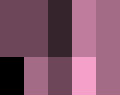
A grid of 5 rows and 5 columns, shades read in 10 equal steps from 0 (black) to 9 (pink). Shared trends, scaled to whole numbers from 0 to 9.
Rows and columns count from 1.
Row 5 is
0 6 4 9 6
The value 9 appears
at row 4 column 4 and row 5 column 4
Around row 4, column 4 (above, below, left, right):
7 9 4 6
